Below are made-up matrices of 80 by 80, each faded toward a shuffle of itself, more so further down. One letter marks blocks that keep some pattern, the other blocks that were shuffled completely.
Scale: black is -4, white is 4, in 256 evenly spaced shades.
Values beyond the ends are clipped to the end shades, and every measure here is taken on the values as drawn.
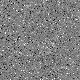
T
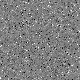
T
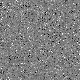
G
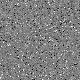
T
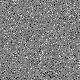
G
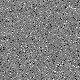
T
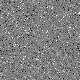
G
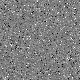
T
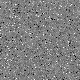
T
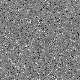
G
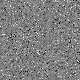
G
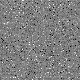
G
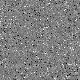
G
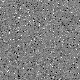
G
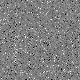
G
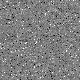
G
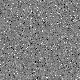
T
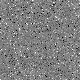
T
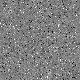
G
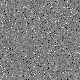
T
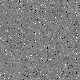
G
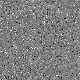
G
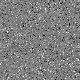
G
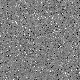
G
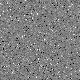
T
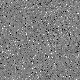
G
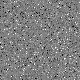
G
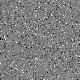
G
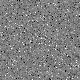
T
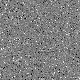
T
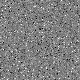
G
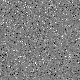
T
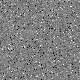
T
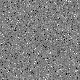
G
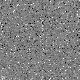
G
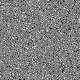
G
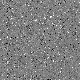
G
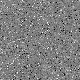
G
